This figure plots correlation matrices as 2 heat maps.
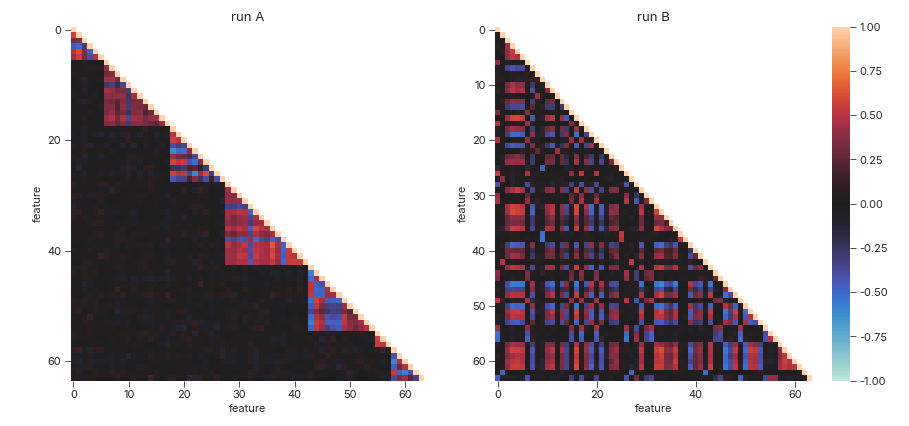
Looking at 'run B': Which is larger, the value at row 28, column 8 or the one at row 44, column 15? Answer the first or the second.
the second
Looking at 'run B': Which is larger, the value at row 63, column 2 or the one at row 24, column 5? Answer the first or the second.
the second
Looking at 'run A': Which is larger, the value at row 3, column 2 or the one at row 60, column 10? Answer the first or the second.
the second
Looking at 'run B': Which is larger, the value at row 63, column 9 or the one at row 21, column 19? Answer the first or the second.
the second
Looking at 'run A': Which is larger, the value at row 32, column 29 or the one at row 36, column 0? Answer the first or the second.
the second
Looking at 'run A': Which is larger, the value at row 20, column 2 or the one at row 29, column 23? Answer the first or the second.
the second
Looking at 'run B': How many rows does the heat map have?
64
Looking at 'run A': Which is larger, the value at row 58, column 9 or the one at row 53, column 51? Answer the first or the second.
the second
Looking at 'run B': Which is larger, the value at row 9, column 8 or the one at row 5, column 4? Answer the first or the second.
the second
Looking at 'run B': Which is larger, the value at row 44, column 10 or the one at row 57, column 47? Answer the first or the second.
the first
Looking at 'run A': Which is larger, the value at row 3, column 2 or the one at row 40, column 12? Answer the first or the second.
the second
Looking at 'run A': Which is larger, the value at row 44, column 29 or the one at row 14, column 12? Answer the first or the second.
the second
